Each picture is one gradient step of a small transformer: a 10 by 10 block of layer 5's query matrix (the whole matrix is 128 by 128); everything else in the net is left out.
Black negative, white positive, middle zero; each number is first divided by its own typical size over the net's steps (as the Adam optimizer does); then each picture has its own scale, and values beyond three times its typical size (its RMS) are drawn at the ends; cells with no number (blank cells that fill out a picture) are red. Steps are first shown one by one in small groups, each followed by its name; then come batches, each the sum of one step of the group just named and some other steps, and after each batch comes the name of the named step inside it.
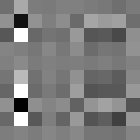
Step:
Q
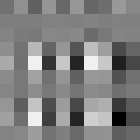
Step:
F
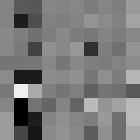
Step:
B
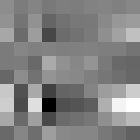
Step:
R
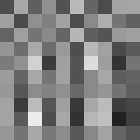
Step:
F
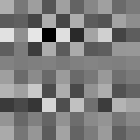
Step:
B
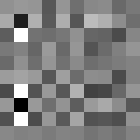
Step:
Q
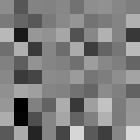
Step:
B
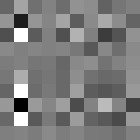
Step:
Q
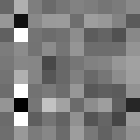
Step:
Q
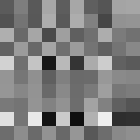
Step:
F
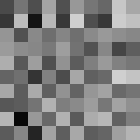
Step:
B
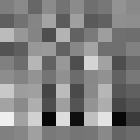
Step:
F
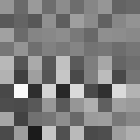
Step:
B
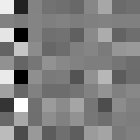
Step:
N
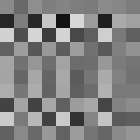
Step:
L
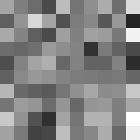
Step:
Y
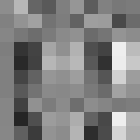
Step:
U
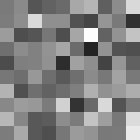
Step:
Y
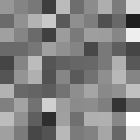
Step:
Y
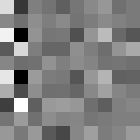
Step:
N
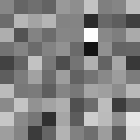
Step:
Y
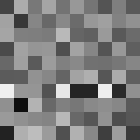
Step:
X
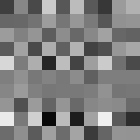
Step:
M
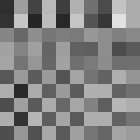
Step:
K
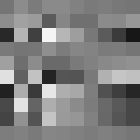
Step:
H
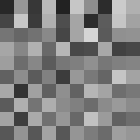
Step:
K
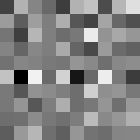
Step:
H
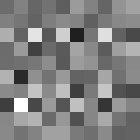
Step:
H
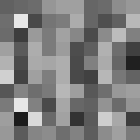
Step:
H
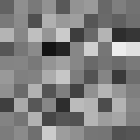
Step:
H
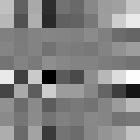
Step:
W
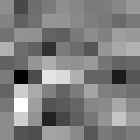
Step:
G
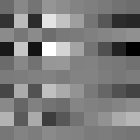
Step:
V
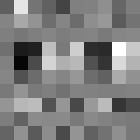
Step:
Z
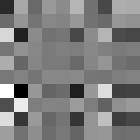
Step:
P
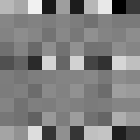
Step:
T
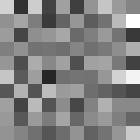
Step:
W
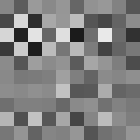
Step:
V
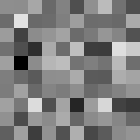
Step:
Z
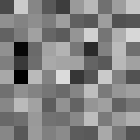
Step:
Z
